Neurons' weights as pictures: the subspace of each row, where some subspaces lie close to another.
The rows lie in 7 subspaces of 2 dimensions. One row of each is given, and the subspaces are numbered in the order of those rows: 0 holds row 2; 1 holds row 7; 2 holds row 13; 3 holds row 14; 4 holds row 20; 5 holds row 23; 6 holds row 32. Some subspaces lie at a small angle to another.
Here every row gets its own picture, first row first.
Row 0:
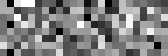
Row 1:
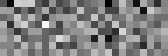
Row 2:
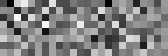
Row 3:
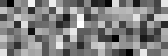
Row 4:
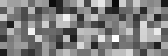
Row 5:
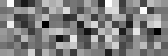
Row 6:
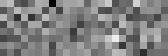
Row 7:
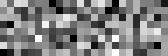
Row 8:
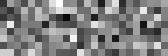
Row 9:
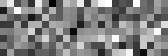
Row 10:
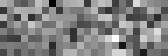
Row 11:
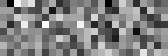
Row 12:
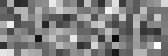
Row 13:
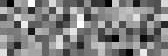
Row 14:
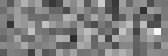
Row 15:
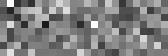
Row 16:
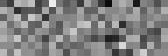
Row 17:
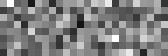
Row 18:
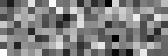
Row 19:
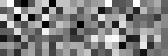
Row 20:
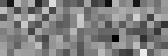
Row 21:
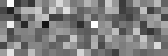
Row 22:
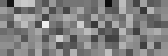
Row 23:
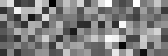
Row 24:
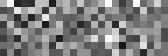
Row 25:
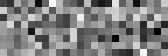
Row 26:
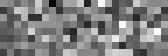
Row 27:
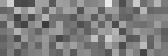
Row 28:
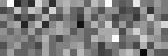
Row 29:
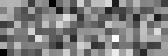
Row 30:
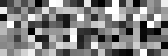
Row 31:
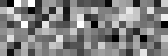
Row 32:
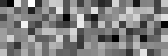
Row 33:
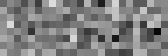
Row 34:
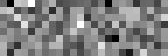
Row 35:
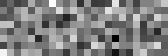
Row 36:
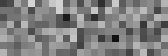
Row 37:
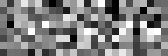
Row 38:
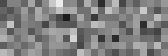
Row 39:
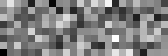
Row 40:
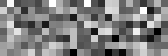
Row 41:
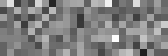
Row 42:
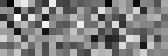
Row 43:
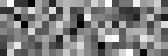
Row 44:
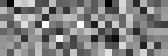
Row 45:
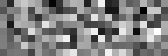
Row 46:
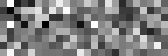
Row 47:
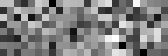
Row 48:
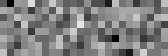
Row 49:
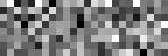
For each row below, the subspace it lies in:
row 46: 6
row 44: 3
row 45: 5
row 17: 2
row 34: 2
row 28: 4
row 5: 3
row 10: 0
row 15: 6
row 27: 5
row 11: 4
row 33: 3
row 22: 3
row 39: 1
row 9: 3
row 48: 2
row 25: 4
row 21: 6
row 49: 4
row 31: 6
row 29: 1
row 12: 1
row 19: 0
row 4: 2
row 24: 5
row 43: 2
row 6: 0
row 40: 0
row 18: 1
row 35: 1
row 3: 2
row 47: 0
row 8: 6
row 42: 0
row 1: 5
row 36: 6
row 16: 5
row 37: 3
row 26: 5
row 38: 6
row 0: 1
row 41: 4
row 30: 4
